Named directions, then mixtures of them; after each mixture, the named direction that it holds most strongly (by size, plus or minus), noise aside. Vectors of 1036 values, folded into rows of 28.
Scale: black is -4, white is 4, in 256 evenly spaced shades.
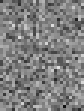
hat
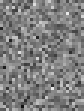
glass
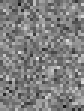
hat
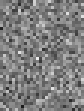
glass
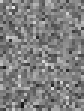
glass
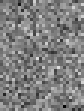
hat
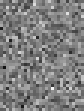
glass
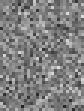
glass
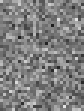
hat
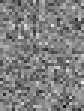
hat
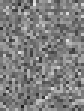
glass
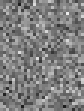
glass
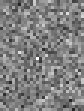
glass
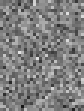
glass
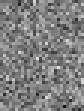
hat
